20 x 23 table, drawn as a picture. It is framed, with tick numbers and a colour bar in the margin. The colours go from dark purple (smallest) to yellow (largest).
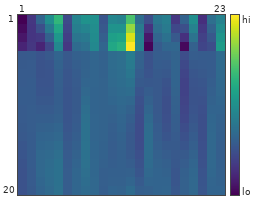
Overall the values sit about 30% of the way up the scale. The values are skewed, with a long tail toward high values. A horizontal seam about 20% of the way down splits the table, and the bottom part is calmer. The ninth with the highest average is the top middle. The grain runs up and down.
